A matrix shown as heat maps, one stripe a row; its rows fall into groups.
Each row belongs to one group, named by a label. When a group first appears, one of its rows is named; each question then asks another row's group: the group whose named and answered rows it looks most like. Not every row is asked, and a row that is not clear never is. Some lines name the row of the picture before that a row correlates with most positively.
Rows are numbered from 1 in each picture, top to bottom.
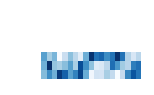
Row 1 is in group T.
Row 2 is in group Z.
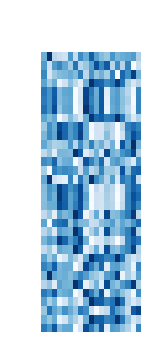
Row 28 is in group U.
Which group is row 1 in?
Z
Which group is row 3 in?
Z
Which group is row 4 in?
T
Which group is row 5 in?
U
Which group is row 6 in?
U
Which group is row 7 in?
U
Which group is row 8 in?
T
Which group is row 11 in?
Z
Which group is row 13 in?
U
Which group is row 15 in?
Z
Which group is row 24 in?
T
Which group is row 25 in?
U
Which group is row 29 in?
T
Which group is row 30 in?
Z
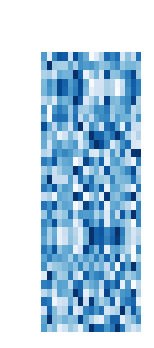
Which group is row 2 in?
Z
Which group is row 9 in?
Z
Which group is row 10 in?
T
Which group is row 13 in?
U
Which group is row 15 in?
Z
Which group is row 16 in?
U
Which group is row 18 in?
U
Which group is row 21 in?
T
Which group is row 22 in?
T
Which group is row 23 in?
U
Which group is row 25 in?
Z
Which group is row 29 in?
Z
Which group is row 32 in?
T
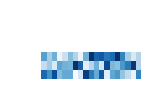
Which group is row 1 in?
T
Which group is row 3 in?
U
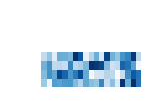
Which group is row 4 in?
Z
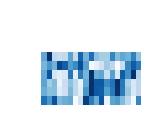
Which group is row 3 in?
Z
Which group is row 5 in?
T
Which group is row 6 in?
U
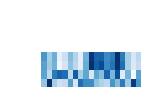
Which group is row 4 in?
Z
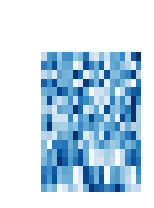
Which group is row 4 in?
U
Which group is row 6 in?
Z
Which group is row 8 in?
Z
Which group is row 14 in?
U
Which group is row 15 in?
U
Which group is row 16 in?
T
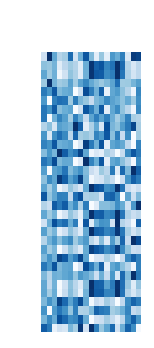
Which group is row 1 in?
Z
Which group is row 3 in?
T
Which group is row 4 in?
Z
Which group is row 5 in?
U
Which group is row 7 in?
U
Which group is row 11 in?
U
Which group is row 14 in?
Z
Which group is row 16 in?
T
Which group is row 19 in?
T
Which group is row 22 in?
Z
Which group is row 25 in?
U
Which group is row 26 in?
Z
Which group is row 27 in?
T
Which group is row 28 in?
T
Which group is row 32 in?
Z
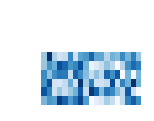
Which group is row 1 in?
Z
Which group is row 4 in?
Z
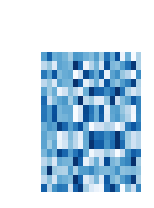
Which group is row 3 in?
U
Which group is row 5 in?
T
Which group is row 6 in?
Z
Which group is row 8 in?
U
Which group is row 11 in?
T
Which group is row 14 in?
Z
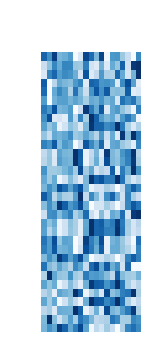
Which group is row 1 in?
U
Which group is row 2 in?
Z
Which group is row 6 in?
Z
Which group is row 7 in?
U
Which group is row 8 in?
Z
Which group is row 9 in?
T
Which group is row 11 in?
U
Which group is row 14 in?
Z
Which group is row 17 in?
Z
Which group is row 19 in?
Z
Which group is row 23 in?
U
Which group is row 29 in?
T
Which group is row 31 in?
Z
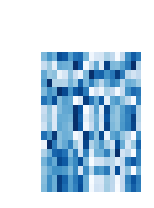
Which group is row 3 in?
T
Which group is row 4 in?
Z
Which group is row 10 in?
U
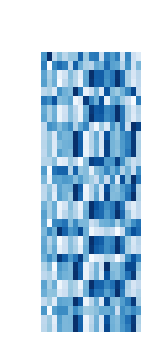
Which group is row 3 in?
T
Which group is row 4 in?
T
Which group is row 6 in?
U
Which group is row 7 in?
T
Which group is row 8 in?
T
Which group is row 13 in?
T
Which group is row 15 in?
Z
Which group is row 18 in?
T
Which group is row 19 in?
T
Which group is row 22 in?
T
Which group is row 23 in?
T
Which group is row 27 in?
T
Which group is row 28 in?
T
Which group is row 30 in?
Z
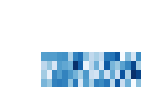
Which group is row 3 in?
Z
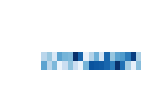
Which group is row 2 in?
T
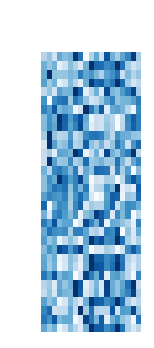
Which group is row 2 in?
T
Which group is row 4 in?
T
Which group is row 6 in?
Z
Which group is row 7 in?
U
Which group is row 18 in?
Z
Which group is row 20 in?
U
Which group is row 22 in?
T
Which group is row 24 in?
T
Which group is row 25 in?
T
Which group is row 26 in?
U
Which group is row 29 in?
T
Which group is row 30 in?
Z
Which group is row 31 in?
U
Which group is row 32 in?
T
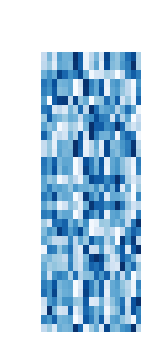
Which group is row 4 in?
U
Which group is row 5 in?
U
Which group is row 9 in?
T
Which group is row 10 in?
Z
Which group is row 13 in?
U
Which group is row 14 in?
U
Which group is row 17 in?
U
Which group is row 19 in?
U
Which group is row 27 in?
U
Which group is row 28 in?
U
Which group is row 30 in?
Z
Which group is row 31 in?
U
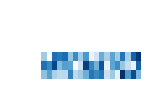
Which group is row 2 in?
U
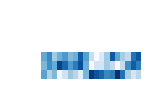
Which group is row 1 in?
Z
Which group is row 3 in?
T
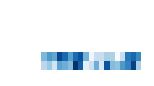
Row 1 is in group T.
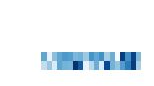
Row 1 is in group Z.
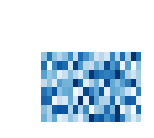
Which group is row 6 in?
Z
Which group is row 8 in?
T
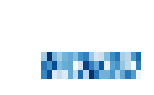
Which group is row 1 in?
Z
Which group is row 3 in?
Z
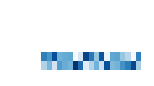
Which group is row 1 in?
U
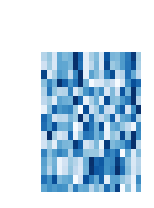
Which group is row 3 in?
Z
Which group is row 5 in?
Z
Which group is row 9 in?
U
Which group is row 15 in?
U
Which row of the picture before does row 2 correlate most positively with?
2
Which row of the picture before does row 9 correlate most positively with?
1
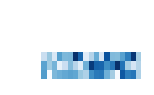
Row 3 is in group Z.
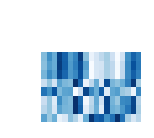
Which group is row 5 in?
U
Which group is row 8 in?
T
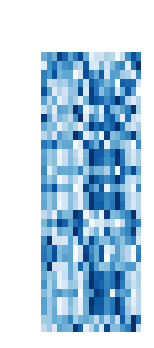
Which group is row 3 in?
U
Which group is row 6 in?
T
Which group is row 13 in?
T
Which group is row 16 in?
U
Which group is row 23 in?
U
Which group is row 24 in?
U
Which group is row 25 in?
Z
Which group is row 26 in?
T
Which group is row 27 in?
T
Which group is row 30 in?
T
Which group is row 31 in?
Z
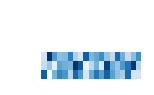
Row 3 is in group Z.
